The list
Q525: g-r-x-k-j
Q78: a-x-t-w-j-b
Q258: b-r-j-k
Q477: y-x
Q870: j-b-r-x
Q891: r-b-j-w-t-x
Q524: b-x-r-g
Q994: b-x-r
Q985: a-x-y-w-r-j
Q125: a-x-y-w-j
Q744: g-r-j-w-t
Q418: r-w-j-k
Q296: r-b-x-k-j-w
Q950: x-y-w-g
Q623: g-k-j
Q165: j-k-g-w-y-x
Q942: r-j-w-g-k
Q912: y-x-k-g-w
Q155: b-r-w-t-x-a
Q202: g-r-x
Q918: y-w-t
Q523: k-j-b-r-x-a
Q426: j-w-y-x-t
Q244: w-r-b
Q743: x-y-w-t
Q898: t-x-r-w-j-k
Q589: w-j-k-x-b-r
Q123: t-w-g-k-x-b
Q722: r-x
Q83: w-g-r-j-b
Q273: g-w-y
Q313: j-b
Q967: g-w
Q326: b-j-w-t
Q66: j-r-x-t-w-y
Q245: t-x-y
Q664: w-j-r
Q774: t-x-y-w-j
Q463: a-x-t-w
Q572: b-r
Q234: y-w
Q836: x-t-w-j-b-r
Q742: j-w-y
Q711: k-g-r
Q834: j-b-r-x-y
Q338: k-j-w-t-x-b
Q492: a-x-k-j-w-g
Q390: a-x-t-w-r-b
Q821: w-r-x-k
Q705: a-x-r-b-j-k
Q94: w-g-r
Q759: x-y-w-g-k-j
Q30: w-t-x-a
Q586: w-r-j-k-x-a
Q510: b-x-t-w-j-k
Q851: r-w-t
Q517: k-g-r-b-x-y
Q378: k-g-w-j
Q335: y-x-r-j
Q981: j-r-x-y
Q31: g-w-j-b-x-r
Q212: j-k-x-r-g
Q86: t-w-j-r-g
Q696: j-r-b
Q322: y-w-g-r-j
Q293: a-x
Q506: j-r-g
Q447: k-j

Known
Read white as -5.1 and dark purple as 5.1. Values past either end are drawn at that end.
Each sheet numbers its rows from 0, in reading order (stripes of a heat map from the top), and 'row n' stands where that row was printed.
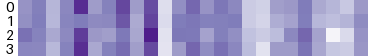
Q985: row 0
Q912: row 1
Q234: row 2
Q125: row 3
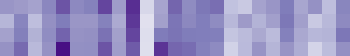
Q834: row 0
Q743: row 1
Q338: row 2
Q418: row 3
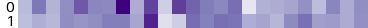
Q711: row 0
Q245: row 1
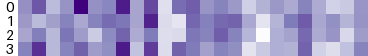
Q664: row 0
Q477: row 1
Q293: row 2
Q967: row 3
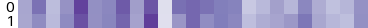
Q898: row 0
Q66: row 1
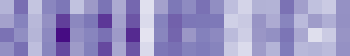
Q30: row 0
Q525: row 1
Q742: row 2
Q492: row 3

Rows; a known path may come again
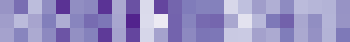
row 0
Q942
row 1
Q477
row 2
Q870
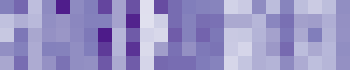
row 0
Q378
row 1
Q245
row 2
Q722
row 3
Q950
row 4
Q821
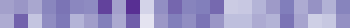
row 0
Q517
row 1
Q463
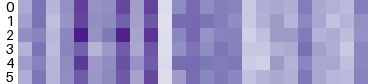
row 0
Q836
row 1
Q898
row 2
Q322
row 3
Q155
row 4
Q705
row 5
Q891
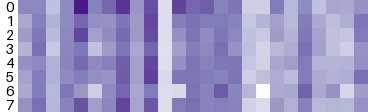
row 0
Q623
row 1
Q338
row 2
Q78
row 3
Q30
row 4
Q165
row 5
Q123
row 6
Q293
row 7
Q492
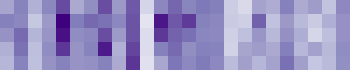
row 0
Q523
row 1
Q447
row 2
Q418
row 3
Q86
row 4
Q743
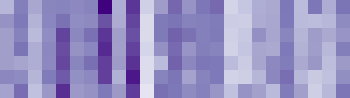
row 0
Q524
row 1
Q912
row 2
Q525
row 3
Q31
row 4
Q981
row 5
Q273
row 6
Q326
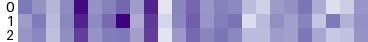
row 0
Q742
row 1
Q506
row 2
Q774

